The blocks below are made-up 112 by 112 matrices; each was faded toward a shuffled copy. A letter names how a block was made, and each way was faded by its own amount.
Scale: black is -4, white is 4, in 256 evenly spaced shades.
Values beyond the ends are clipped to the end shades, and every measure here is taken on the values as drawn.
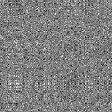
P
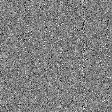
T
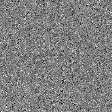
T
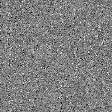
T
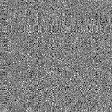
P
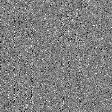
T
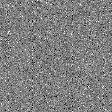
T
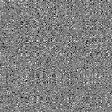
P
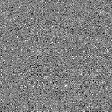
P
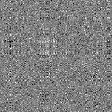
P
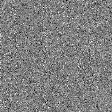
T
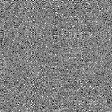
P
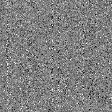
T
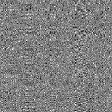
P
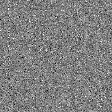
T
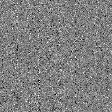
T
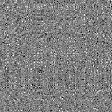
P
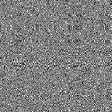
P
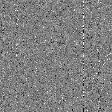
T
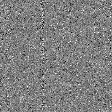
T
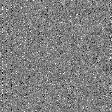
T
